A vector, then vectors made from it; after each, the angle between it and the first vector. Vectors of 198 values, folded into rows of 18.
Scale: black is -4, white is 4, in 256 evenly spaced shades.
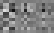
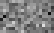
partly aligned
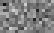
partly opposed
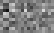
nearly opposite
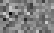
partly opposed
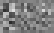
nearly opposite
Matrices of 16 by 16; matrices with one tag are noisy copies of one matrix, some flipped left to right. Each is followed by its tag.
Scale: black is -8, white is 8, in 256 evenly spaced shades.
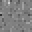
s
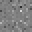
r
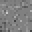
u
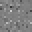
r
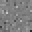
u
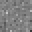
u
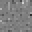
s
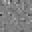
s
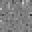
s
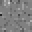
s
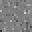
u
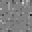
s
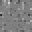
s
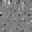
s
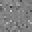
r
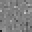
u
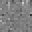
s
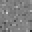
u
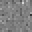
s
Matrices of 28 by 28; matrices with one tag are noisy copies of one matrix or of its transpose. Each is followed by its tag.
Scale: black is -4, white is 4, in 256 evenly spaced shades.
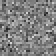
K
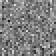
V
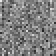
V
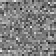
V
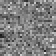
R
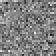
V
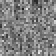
R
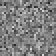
K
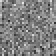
V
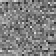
V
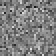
K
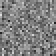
V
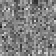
R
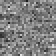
R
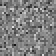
K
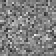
K
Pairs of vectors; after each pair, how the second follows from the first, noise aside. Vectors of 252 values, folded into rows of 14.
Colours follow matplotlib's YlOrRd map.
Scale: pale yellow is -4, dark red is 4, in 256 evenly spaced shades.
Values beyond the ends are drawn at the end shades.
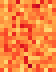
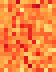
copied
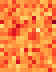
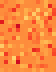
partly zeroed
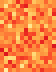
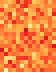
copied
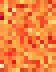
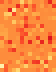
partly zeroed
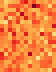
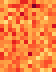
copied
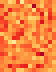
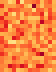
copied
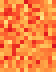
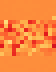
partly zeroed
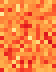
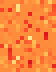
partly zeroed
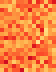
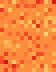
partly zeroed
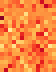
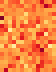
copied
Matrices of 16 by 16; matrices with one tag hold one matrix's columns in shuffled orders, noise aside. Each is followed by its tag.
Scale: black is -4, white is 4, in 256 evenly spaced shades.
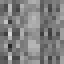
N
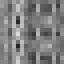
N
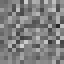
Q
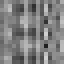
N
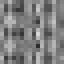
N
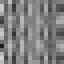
N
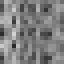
N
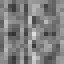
N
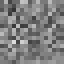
Q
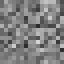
Q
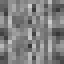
N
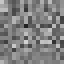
Q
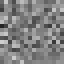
Q
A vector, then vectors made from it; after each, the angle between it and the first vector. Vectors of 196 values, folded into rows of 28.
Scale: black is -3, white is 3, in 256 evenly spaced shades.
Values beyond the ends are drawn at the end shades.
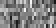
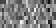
orthogonal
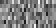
orthogonal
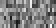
nearly parallel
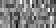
nearly parallel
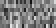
nearly opposite
